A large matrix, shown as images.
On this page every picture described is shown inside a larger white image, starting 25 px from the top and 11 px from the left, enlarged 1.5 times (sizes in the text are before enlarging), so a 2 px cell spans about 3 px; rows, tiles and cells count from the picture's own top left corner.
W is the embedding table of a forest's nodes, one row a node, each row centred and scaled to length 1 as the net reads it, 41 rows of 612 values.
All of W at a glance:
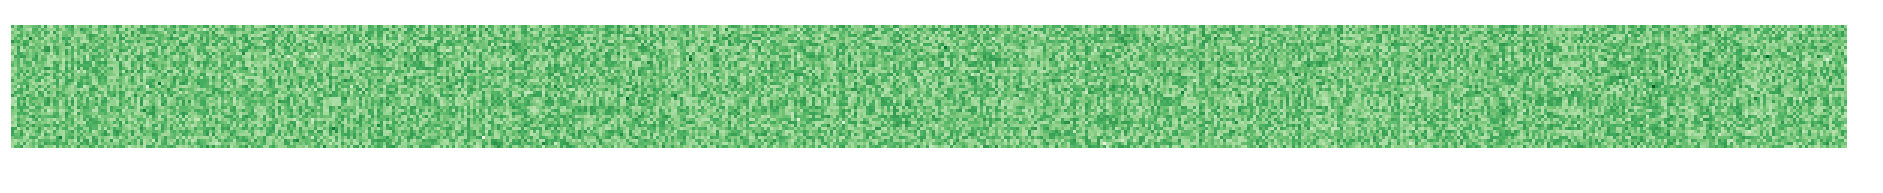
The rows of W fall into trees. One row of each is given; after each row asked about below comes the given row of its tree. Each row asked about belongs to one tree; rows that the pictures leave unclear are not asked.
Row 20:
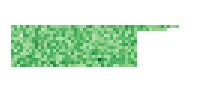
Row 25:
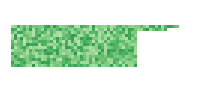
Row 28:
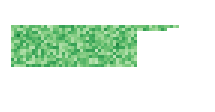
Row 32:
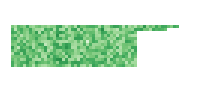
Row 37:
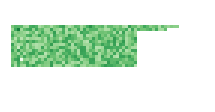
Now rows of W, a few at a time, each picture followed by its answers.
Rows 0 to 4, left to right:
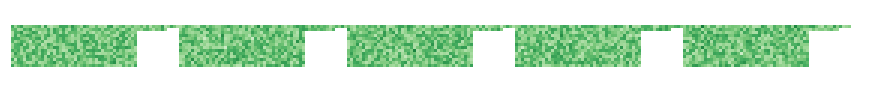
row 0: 28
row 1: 37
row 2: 28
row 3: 32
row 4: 20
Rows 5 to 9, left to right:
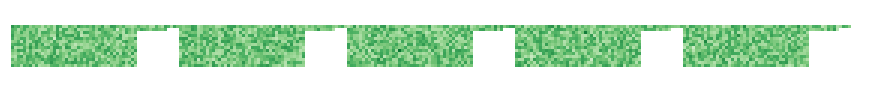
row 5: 32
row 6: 28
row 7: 25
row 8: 25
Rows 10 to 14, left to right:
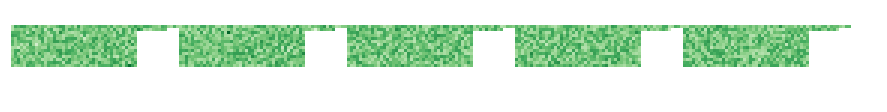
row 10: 37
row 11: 37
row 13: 28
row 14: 25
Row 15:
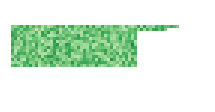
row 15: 32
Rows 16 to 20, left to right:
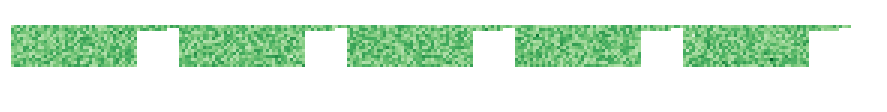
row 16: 25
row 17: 28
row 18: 28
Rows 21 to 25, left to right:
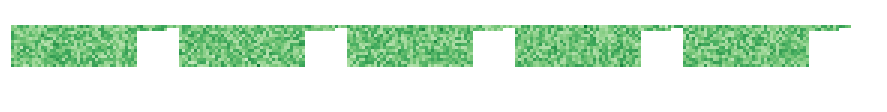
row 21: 32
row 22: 20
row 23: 20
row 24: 25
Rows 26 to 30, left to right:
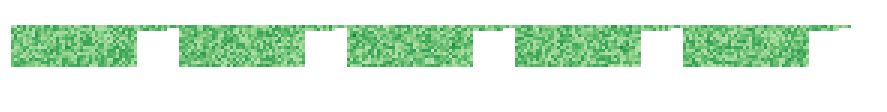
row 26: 25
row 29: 28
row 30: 25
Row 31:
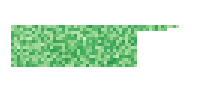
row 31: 37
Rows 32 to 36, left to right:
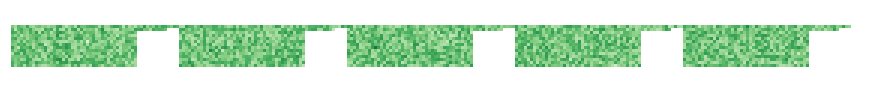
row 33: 25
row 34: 20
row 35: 28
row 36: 28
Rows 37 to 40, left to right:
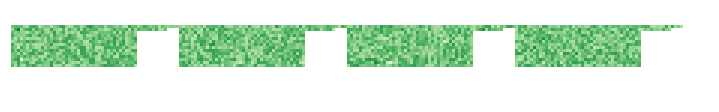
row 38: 25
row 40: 20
